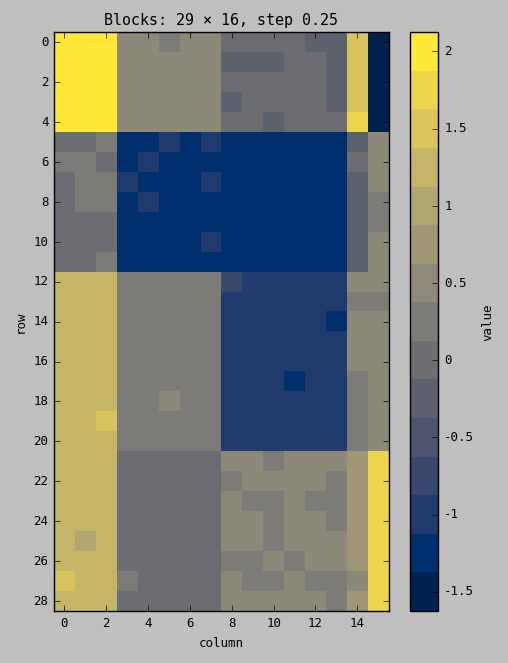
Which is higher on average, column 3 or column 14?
column 14
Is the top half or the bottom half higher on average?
bottom
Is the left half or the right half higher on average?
left
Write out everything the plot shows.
Title: Blocks: 29 × 16, step 0.25
x-axis: column, ticks 0 2 4 6 8 10 12 14
y-axis: row, ticks 0 2 4 6 8 10 12 14 16 18 20 22 24 26 28 (0 at the top)
Colour bar: value, ticks -1.5 -1 -0.5 0 0.5 1 1.5 2
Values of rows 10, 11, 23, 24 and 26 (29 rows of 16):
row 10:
0 0 0 -1.25 -1.25 -1.25 -1.25 -1 -1.25 -1.25 -1.25 -1.25 -1.25 -1.25 -0.25 0.5
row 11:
0 0 0.25 -1.25 -1.25 -1.25 -1.25 -1.25 -1.25 -1.25 -1.25 -1.25 -1.25 -1.25 -0.25 0.5
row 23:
1.25 1.25 1.25 0 0 0 0 0 0.5 0.25 0.25 0.5 0.25 0.25 0.75 1.75
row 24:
1.25 1.25 1.25 0 0 0 0 0 0.5 0.5 0.25 0.5 0.5 0.25 0.75 1.75
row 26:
1.25 1.25 1.25 0 0 0 0 0 0.25 0.25 0.5 0.25 0.5 0.5 0.75 1.75
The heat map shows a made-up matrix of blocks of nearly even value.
